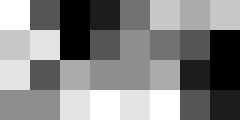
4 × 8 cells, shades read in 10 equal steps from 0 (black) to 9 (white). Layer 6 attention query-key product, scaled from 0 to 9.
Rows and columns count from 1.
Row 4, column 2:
5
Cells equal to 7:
3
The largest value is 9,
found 3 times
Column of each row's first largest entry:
1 2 1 4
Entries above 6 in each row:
3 2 1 4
